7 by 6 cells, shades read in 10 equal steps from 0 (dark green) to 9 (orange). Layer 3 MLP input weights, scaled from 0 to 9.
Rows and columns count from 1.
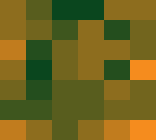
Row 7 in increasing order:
3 5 5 7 7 9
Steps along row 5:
down up same up down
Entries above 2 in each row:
4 4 5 4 5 4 6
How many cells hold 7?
3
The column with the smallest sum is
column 2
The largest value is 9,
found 2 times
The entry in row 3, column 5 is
5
